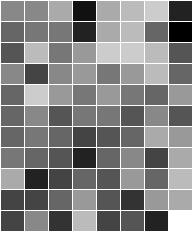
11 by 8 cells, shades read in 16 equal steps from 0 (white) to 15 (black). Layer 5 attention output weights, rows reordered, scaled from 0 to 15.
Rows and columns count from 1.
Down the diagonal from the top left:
7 8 8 6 6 10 5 5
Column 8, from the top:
13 15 10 9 6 10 6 5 4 5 0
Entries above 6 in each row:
4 6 3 5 4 8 6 7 5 5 6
